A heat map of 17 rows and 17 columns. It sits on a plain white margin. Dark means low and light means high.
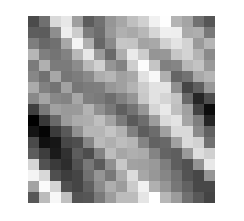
On average the colour sits 60% of the way up the scale. Neither half mirrors the other. Streaks slant down to the right.
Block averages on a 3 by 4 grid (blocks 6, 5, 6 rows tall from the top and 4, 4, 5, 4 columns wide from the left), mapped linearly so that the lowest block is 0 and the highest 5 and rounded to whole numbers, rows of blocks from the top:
2353 / 0331 / 1141
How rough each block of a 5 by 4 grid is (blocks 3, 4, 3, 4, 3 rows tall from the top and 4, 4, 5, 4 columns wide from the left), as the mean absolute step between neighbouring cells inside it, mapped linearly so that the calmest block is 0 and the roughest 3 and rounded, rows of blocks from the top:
1 1 0 1 / 1 1 1 1 / 1 0 1 2 / 1 1 0 2 / 3 0 1 0
